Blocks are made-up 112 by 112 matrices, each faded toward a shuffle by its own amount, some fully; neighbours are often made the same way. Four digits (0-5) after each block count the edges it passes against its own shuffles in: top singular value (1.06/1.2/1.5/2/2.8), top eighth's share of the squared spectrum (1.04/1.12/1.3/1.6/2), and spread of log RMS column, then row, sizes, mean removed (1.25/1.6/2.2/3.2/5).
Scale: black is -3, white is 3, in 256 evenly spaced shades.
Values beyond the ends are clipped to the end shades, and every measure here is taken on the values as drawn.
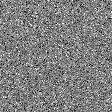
0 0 0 0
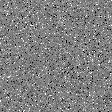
1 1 0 0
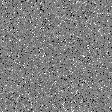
2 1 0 0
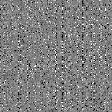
4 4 3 2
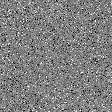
0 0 0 0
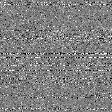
2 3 0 4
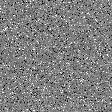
0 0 0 0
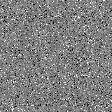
0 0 0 1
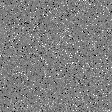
0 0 0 0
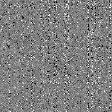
2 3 3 2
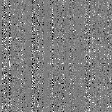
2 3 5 2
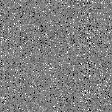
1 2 3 1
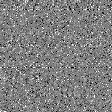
4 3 0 2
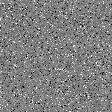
2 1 0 0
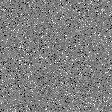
2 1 0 0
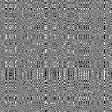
5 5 4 3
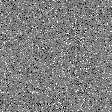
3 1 0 0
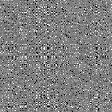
5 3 3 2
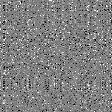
4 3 2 2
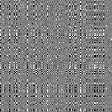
5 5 4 4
